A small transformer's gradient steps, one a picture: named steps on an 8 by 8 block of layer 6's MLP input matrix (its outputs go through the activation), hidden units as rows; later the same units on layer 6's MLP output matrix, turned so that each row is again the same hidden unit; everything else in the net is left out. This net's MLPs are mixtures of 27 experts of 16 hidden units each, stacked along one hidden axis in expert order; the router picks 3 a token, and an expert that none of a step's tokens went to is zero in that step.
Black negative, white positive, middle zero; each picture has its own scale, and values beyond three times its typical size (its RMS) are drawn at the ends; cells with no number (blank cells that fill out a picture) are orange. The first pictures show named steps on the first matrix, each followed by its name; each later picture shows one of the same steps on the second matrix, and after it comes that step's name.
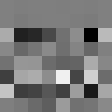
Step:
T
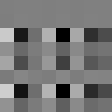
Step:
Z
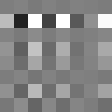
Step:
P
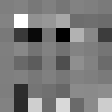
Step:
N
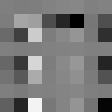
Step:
N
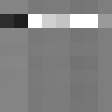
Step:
P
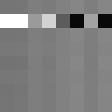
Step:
P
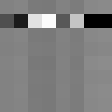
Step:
P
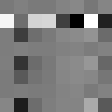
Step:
N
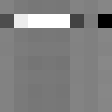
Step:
P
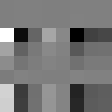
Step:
Z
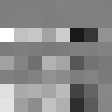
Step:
T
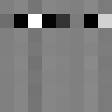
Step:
P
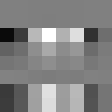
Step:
Z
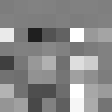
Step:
T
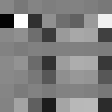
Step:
N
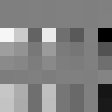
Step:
Z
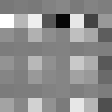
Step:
N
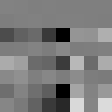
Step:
T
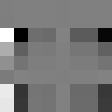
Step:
Z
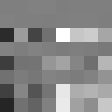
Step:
T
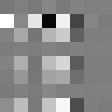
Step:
N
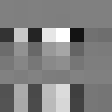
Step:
Z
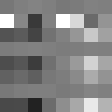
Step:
N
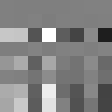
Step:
T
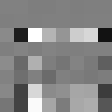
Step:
T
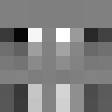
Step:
Z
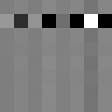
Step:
P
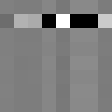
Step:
P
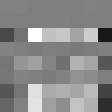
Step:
T
